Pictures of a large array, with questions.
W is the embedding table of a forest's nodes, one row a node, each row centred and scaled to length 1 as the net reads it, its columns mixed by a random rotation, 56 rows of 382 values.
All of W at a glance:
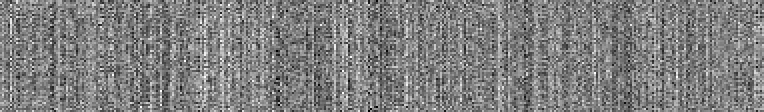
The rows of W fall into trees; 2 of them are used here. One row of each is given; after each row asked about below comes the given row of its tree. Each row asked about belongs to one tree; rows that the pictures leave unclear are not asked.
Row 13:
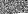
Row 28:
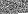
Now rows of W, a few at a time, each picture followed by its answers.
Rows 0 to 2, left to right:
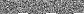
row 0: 28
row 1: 28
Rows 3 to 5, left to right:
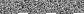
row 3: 13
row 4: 28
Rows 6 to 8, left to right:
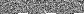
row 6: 28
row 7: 13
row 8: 28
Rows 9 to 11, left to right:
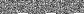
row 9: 13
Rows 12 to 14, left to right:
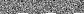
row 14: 13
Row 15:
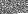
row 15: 13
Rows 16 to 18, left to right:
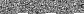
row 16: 13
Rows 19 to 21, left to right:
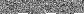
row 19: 28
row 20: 13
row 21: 28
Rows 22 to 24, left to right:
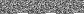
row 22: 13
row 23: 13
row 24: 13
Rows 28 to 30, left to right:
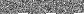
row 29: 13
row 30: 28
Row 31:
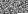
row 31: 13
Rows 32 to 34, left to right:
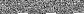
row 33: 28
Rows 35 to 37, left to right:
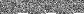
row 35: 28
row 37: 13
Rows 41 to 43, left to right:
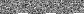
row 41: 13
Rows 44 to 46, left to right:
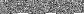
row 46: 28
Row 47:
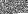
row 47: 13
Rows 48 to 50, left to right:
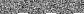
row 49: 13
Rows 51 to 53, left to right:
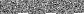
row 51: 28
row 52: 13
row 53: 28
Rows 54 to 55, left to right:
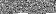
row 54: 13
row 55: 28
